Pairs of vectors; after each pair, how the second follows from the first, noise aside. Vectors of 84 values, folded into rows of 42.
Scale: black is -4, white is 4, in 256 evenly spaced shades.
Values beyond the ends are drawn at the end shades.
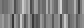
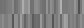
shrunk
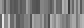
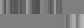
partly zeroed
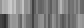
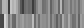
sign-scrambled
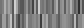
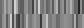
copied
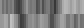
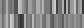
sign-scrambled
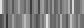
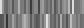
copied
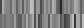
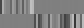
partly zeroed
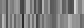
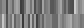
copied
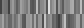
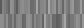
shrunk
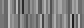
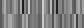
wrapped around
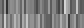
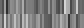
copied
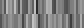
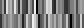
scaled up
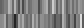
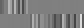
partly zeroed
